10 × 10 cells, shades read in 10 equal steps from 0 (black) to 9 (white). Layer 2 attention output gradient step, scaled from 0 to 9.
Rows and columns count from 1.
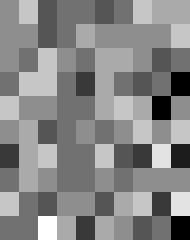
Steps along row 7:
up up down same up down down up down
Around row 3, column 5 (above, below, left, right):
6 2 5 6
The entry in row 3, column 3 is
7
